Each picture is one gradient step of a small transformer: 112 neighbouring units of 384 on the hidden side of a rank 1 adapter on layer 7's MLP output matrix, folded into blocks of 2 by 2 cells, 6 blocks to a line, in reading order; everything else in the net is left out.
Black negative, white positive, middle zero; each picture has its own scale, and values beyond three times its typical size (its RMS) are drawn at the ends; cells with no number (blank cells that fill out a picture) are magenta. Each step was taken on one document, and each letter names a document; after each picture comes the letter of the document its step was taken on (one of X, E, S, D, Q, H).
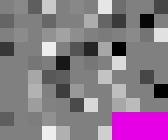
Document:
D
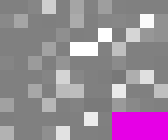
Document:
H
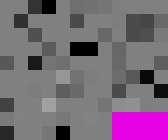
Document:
H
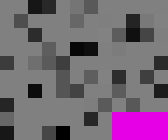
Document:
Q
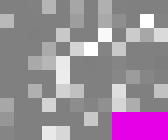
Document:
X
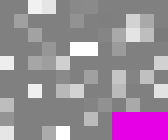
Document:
Q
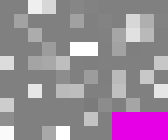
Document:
Q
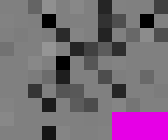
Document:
D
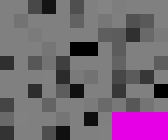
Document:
H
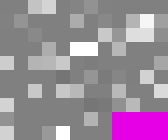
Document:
Q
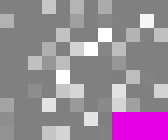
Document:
X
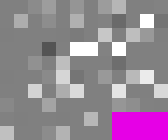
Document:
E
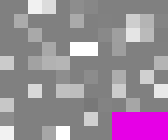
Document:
Q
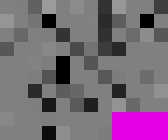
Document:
D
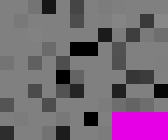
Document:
H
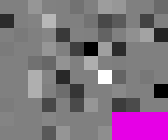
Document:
D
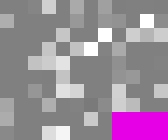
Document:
X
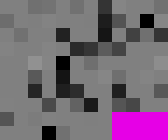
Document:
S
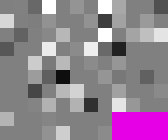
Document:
D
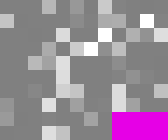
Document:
X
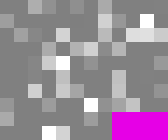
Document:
S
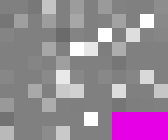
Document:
E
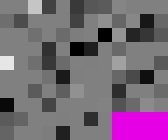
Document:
H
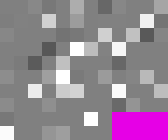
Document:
E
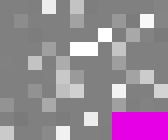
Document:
H
